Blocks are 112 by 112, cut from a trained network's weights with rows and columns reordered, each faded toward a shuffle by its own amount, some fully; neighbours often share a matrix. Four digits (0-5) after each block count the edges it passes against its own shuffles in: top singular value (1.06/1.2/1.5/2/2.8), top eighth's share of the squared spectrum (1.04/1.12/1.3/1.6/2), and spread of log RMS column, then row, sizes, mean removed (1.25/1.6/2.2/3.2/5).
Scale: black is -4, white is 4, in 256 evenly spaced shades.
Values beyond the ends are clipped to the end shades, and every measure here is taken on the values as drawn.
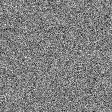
0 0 0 0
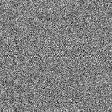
4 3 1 2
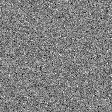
1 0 0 0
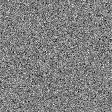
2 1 0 0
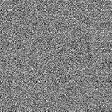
4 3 1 2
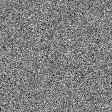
0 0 0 0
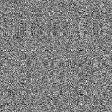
4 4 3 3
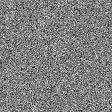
2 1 0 0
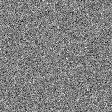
2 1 0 0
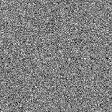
4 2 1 2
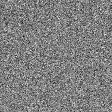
1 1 0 0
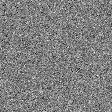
0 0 0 0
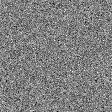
0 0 0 0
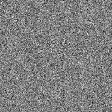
3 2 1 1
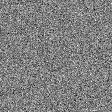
0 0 0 0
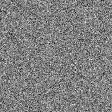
2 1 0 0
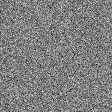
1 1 0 0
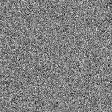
2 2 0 1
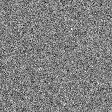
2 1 0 0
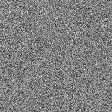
3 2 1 0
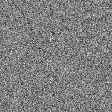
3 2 1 0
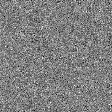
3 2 1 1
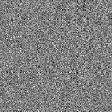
4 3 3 2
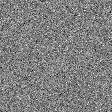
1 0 0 0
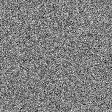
1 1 0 0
